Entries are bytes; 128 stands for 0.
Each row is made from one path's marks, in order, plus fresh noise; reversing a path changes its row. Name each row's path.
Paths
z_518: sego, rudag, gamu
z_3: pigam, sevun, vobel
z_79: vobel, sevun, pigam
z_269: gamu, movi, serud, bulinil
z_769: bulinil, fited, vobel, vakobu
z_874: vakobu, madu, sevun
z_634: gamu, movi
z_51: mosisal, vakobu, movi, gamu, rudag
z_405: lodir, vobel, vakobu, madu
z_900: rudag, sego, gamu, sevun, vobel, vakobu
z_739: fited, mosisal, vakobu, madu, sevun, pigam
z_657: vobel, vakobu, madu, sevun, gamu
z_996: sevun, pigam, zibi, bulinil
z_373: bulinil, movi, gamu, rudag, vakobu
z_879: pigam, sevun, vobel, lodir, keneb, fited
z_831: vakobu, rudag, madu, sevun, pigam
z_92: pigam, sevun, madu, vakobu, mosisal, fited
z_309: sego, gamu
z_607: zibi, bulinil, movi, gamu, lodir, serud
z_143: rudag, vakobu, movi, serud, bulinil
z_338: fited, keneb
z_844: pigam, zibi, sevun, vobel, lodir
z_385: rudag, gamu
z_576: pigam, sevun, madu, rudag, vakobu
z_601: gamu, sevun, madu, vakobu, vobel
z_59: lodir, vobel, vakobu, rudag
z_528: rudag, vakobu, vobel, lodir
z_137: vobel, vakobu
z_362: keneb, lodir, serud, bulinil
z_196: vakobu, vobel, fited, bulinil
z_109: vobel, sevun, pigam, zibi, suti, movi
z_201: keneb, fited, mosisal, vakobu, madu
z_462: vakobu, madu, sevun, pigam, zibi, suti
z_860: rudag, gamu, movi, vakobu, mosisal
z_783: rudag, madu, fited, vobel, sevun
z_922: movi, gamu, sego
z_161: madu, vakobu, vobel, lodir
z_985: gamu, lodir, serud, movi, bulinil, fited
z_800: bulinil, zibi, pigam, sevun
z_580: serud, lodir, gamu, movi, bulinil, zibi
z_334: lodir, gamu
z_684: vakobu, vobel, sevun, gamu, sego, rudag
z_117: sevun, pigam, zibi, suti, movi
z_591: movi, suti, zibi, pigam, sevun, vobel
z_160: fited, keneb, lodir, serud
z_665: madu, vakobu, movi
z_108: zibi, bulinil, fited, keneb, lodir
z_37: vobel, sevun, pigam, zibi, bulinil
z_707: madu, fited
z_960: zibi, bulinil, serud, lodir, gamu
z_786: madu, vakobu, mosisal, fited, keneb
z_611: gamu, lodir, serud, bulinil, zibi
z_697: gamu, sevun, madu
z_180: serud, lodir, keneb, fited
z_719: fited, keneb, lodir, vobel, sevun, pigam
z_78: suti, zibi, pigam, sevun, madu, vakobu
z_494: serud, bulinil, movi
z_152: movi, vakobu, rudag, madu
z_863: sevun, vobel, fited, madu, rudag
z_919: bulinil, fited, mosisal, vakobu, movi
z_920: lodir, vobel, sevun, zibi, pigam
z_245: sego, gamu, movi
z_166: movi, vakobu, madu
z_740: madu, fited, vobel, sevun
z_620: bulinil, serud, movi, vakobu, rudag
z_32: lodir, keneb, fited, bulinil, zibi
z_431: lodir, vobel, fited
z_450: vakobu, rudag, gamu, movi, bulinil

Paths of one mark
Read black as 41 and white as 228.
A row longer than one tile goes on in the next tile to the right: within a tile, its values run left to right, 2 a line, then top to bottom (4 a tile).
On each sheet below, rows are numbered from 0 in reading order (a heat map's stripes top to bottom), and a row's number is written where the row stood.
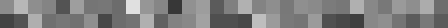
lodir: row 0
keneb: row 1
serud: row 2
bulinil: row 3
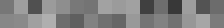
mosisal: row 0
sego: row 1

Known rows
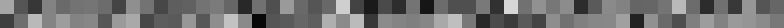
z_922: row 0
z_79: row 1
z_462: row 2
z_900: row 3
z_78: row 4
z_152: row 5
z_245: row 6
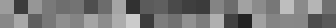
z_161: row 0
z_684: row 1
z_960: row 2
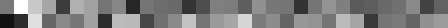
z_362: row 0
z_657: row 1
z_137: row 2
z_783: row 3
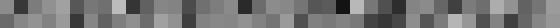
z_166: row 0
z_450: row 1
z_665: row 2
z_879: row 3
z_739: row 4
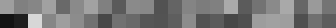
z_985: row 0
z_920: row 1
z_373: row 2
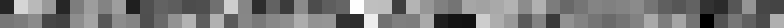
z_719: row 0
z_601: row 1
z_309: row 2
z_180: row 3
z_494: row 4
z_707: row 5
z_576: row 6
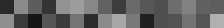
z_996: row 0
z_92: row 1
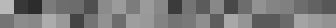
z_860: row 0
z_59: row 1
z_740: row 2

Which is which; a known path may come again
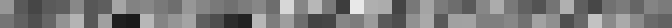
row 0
z_697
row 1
z_611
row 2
z_607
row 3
z_338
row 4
z_786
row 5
z_634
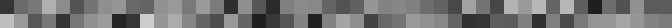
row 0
z_739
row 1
z_269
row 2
z_844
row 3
z_740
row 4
z_800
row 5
z_245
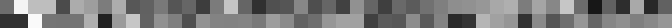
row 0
z_180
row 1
z_528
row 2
z_385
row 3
z_79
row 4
z_620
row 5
z_518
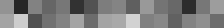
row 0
z_657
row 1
z_137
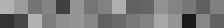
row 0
z_334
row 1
z_143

